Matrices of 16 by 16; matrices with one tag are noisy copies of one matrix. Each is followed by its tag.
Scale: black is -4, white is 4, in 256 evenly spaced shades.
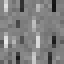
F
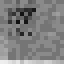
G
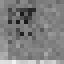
G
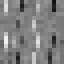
F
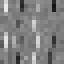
F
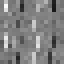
F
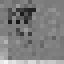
G
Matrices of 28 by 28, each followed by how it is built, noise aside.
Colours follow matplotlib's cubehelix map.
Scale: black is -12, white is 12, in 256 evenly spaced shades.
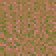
low rank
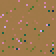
sparse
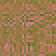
low rank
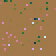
sparse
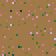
sparse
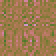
low rank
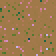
sparse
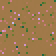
sparse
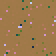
sparse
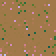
sparse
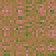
low rank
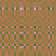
low rank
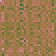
low rank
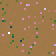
sparse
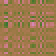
low rank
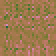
low rank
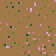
sparse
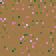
sparse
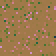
sparse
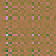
low rank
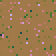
sparse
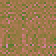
low rank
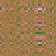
low rank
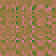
low rank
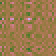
low rank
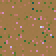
sparse
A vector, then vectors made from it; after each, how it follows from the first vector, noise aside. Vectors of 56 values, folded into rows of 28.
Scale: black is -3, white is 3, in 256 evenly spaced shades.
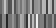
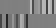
partly zeroed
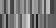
sign-scrambled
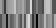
sign-scrambled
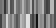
sign-scrambled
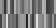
sign-scrambled
